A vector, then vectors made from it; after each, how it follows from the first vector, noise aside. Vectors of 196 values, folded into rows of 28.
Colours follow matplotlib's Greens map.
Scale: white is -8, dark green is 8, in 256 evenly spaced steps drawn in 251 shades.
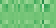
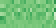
wrapped around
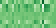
scaled up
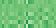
wrapped around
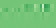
partly zeroed
